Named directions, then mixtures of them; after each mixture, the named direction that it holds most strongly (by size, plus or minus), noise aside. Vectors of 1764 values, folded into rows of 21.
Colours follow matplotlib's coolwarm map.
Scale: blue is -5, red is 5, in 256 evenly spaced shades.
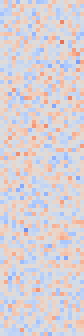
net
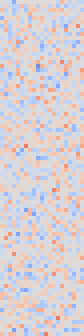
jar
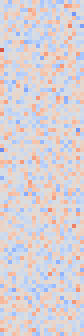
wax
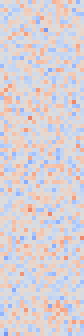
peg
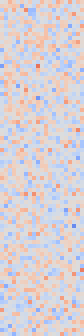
wax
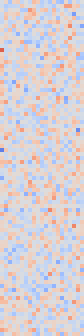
wax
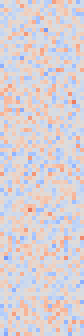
peg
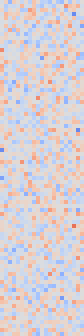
wax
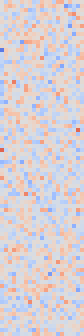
wax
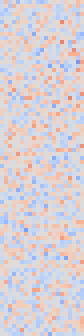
net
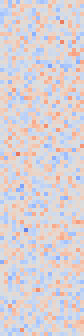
net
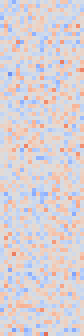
jar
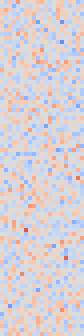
net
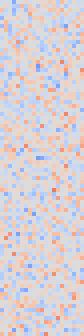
jar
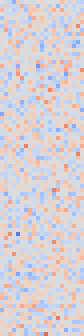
jar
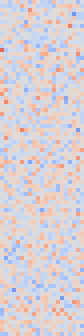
wax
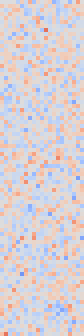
peg
